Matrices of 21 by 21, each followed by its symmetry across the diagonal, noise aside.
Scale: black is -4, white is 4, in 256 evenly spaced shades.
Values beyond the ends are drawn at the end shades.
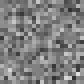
antisymmetric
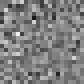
antisymmetric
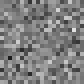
antisymmetric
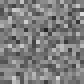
neither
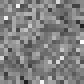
symmetric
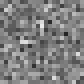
symmetric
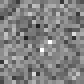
symmetric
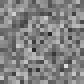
symmetric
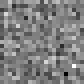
antisymmetric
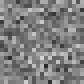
neither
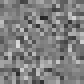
antisymmetric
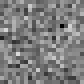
neither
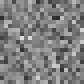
neither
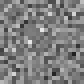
symmetric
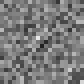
symmetric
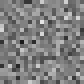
antisymmetric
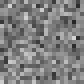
neither
